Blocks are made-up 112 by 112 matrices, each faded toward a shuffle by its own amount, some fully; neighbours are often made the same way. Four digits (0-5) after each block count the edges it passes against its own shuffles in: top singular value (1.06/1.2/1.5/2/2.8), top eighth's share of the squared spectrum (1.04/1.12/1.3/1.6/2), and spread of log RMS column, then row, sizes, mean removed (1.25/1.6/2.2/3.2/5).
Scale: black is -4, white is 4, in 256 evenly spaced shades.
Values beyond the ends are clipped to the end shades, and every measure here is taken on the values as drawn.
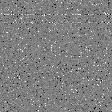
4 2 0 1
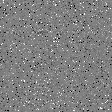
2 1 0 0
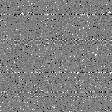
5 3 1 2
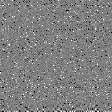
4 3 1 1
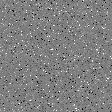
0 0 0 0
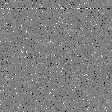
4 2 0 1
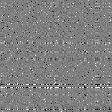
5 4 2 3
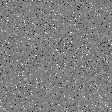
0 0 0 0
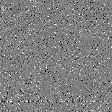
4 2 0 1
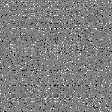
4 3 1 2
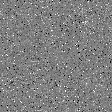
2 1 0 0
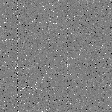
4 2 1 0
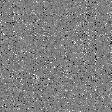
3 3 2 2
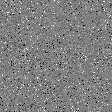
1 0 0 0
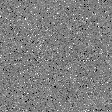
1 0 0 1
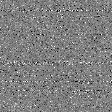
2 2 0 3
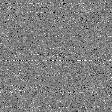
2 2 0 3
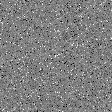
0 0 0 0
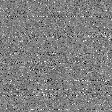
2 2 0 3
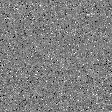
0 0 0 1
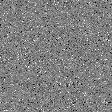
1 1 0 1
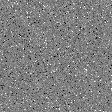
0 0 0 0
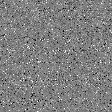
1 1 0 2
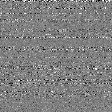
2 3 0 4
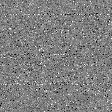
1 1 0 2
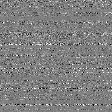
2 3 0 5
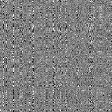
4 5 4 2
